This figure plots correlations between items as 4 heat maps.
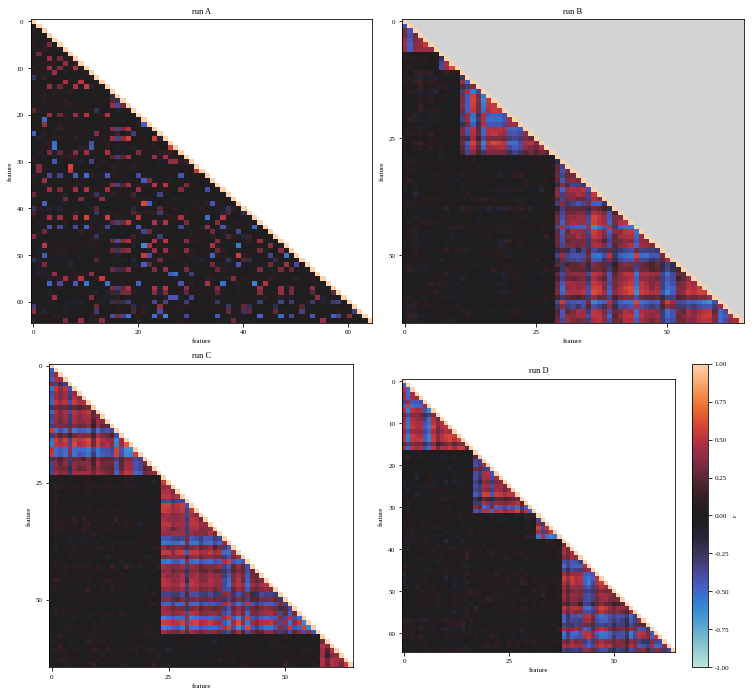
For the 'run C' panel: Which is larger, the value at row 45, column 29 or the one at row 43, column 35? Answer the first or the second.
the second
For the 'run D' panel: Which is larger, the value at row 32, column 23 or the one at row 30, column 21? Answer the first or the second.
the second
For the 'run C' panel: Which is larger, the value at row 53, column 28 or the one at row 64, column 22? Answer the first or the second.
the first
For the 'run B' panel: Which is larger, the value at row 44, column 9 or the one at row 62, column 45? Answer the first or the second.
the second
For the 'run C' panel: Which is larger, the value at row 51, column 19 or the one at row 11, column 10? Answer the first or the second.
the second
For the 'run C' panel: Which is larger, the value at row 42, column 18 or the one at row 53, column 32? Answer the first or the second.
the second
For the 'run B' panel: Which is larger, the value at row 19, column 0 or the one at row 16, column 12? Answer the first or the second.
the first
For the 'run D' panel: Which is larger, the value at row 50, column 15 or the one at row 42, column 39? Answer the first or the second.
the second
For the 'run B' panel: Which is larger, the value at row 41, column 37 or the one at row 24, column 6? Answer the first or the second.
the first
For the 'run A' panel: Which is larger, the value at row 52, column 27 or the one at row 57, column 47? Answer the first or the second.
the second
